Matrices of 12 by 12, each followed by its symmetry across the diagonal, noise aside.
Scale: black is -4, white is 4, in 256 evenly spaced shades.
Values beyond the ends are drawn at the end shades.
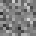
antisymmetric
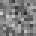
antisymmetric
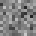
neither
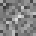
symmetric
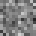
antisymmetric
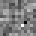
antisymmetric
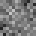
symmetric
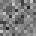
symmetric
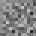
symmetric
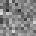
neither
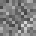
symmetric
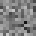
neither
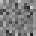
neither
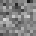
neither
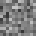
antisymmetric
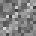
symmetric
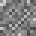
symmetric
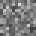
neither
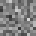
antisymmetric
